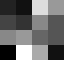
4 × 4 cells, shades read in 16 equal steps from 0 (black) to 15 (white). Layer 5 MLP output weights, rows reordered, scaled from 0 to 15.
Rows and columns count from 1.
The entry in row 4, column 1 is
0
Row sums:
25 20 28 26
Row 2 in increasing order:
3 4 5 8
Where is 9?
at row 1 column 4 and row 3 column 2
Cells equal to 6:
1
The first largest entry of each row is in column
3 3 2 2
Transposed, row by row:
2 4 8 0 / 1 3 9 15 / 13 8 6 10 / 9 5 5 1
